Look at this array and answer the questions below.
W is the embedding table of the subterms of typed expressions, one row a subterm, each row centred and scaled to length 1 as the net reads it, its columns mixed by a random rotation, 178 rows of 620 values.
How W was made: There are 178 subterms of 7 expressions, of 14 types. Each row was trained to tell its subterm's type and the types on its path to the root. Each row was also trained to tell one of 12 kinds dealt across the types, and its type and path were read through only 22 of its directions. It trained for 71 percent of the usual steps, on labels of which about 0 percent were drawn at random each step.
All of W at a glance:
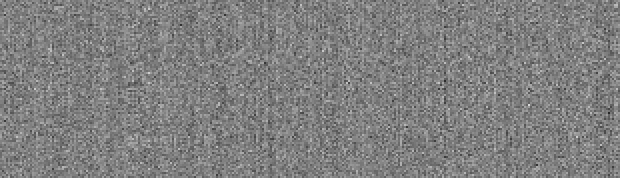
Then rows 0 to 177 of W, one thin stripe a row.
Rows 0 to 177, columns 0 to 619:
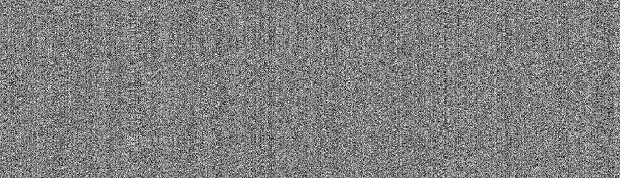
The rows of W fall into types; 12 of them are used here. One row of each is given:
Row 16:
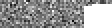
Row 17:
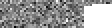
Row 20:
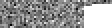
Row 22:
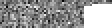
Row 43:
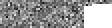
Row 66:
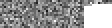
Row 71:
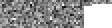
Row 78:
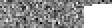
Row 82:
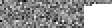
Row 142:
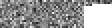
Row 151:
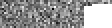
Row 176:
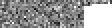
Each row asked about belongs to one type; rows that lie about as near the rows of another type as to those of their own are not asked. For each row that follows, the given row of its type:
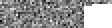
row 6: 66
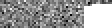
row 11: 17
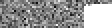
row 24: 17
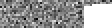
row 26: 78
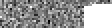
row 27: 82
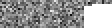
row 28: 17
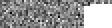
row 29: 66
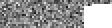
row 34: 142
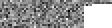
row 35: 22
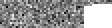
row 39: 22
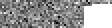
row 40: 176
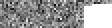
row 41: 22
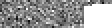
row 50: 151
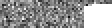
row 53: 66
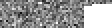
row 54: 66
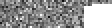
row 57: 142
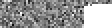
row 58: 16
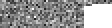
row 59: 20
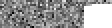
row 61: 20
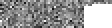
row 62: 151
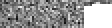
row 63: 151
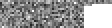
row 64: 16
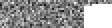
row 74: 16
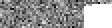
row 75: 82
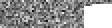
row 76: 43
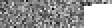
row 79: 151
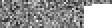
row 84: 20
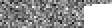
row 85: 82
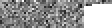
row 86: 176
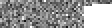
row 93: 142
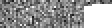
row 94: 151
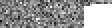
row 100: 82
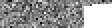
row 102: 78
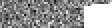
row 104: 20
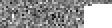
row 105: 17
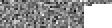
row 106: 142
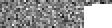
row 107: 151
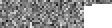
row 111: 142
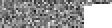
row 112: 20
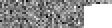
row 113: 82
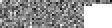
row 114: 142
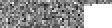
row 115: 16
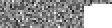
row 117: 43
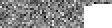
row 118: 22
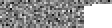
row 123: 82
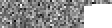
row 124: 16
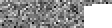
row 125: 43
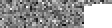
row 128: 17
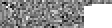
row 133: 43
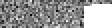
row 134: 66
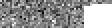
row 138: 22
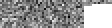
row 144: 22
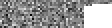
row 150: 151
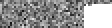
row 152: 17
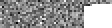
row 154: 43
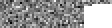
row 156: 151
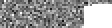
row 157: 16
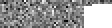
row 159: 142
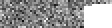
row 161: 82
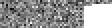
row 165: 22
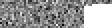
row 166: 17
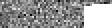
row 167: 66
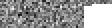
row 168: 66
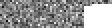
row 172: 66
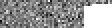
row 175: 82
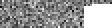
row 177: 20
